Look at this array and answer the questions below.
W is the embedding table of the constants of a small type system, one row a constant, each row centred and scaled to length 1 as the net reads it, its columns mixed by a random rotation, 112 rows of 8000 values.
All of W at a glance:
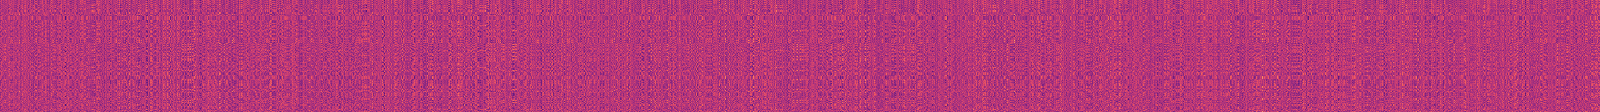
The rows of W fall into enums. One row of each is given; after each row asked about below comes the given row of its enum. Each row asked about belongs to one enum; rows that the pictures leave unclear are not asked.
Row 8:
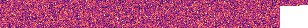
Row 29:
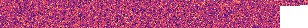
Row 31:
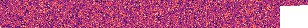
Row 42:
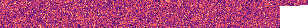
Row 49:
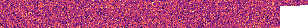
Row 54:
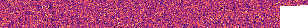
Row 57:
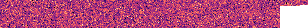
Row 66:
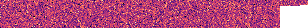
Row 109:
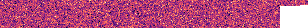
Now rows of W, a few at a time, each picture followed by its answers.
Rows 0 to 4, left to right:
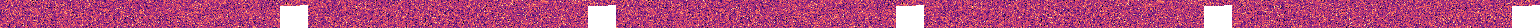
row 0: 57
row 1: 29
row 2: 57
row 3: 29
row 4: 54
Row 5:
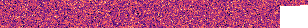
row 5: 109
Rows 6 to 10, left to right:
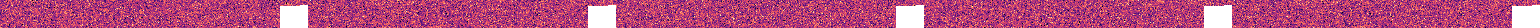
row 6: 57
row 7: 109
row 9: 29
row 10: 109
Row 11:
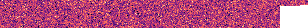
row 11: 109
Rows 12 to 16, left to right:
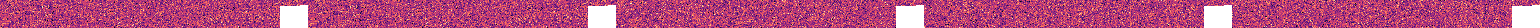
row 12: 54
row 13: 54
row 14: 42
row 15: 31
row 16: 66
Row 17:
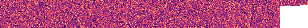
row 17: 66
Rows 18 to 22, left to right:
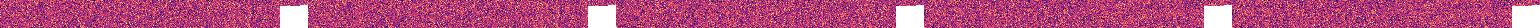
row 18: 66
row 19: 66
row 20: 31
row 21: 57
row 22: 57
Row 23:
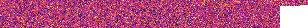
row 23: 29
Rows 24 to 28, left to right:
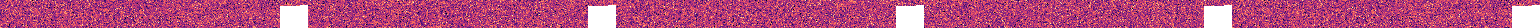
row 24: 57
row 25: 109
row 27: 66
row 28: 57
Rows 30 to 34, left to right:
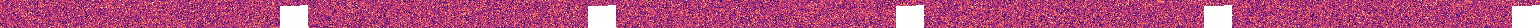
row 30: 49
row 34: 29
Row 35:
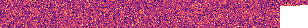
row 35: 57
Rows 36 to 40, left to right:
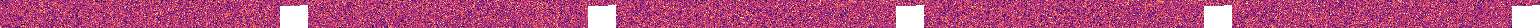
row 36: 31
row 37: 66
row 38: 29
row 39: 29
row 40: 42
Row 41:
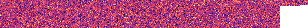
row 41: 29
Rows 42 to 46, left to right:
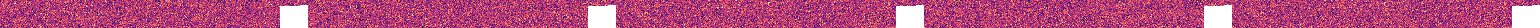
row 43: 54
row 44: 49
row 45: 57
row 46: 49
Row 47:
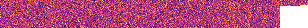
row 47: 66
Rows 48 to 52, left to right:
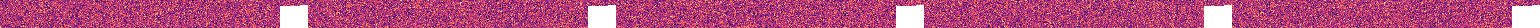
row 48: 31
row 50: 109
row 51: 66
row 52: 49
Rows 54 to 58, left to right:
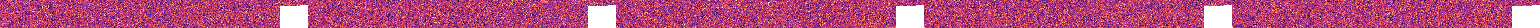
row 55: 29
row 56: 49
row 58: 31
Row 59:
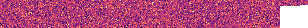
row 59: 49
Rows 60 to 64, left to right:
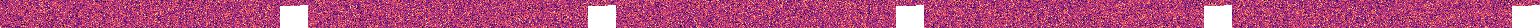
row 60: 31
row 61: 54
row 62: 66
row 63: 57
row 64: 57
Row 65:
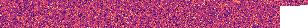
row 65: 29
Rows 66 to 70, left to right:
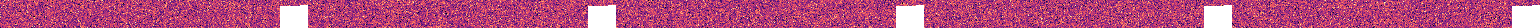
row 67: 109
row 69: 8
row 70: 49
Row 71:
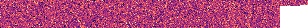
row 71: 66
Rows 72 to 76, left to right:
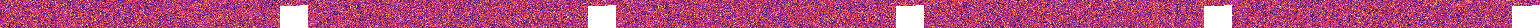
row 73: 54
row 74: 54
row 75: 66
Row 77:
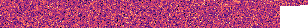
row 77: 29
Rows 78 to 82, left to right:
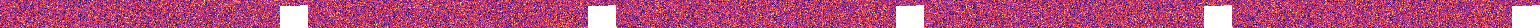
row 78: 29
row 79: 49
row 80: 31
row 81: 54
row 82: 31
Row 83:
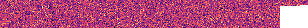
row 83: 54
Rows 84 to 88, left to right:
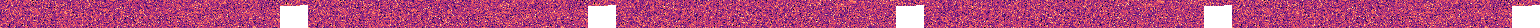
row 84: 57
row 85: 57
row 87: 29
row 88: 57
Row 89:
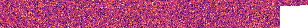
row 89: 49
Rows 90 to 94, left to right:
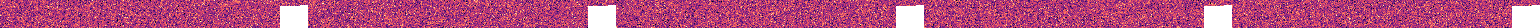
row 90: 29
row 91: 42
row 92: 31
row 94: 8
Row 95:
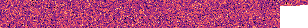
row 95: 57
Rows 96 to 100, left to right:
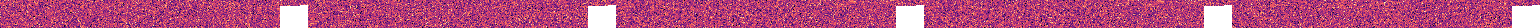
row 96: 66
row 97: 54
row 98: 29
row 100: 49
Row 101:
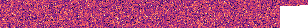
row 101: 8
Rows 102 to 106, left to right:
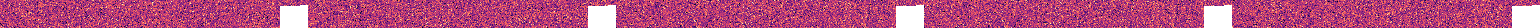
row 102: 49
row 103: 54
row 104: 66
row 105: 66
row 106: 31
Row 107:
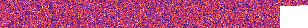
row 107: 54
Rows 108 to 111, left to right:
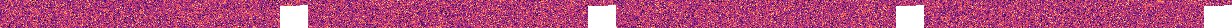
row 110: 31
